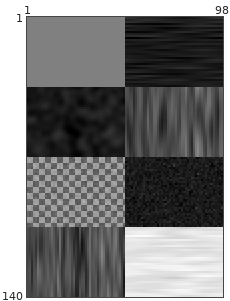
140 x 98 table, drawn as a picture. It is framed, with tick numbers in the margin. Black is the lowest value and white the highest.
It is made of 4 by 2 panels. Panel 1,1: middling, flat. Panel 1,2: very low, streaked across, faint in contrast. Panel 2,1: very low, blotchy, faint in contrast. Panel 2,2: low, streaked downward. Panel 3,1: middling, checkered, strong in contrast. Panel 3,2: very low, fine-grained, faint in contrast. Panel 4,1: low, streaked downward. Panel 4,2: very high, streaked across, faint in contrast.
